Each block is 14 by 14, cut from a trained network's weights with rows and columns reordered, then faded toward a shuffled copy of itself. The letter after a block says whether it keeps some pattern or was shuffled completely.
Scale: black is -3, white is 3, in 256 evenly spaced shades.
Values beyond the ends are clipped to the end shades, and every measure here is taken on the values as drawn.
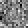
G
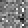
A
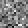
A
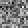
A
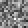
G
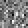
A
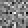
A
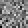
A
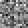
A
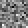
G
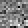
A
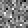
G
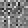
A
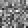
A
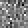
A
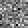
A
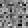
A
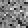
G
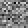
A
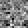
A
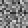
A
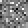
G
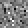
G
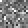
G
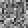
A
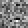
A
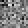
A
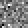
G
